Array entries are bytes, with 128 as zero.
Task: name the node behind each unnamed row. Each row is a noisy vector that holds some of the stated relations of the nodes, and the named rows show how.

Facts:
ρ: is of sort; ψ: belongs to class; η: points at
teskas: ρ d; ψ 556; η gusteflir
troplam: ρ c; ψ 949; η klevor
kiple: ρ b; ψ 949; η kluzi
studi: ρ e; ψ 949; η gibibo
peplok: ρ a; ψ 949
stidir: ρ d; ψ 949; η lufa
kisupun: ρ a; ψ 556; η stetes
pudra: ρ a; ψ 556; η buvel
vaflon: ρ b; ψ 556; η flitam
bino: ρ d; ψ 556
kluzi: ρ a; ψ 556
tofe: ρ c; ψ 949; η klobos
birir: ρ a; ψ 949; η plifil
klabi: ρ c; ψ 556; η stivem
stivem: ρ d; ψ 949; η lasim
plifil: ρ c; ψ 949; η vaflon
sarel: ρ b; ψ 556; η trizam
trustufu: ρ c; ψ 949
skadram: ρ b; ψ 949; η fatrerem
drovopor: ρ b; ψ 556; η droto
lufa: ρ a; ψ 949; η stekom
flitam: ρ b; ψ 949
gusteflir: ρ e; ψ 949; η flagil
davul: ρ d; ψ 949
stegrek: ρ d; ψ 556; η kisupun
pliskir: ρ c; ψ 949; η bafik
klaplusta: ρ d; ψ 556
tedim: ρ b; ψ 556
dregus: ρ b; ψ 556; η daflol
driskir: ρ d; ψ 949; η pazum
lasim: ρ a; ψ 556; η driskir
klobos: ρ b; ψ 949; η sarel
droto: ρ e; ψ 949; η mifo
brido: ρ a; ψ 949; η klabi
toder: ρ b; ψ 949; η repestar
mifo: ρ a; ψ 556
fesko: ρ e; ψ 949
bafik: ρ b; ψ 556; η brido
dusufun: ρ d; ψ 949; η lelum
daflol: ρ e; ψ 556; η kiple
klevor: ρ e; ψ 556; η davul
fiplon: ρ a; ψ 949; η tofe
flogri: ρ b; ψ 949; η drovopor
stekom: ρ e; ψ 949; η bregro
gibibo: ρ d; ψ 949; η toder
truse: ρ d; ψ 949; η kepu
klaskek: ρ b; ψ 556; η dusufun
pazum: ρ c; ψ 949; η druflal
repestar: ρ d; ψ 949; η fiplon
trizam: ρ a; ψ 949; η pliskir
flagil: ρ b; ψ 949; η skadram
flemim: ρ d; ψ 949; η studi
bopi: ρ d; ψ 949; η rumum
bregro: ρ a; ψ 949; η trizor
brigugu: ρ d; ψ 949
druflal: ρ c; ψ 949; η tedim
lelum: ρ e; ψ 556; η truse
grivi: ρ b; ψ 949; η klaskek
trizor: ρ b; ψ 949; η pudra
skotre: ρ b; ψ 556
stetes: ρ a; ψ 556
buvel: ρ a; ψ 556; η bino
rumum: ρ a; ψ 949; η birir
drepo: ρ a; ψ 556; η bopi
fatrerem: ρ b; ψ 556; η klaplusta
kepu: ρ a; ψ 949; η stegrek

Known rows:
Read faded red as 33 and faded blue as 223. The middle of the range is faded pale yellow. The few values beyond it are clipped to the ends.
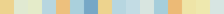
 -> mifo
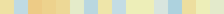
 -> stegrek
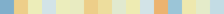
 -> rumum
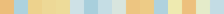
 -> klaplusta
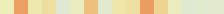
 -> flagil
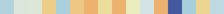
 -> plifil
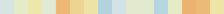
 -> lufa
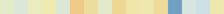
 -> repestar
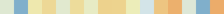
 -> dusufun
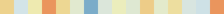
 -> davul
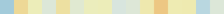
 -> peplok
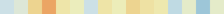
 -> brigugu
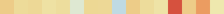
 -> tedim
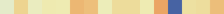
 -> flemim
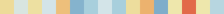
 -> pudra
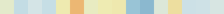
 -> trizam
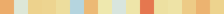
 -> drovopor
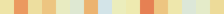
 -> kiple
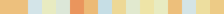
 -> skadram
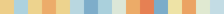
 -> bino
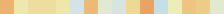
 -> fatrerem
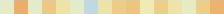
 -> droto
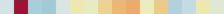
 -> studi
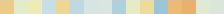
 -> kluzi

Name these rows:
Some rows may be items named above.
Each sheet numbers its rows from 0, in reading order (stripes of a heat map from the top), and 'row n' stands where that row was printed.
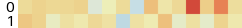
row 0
tedim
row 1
trizor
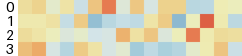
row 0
klobos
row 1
pudra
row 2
lelum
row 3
stetes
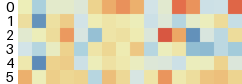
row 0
grivi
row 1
klabi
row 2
troplam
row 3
pliskir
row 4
klabi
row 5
drovopor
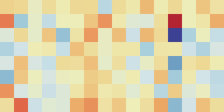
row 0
trizor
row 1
klaskek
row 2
tofe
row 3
bopi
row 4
fiplon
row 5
rumum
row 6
sarel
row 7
toder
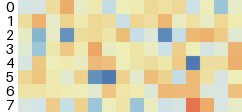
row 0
brigugu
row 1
trizor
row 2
drepo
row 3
truse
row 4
flemim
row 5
klevor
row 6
flogri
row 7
lasim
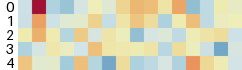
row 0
studi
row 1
fesko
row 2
kisupun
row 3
bopi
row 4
mifo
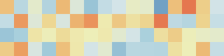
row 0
buvel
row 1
flitam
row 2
brido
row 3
stetes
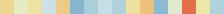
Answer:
pudra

